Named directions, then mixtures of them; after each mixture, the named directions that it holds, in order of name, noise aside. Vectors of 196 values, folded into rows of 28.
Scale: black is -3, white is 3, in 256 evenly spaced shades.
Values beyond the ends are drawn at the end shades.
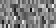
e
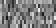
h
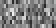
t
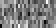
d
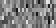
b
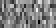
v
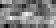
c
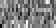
b, d, h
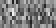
t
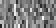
d, e, v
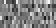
b, h, v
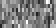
b, d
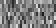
h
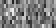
t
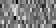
e, h, t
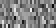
e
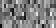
d, t, v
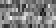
b, c, t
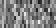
e, v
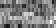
c, h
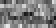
c, h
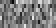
h, v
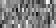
b, d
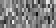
b, t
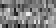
c, d, e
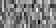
v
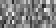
b, t, v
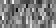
b, t, v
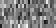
d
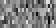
b
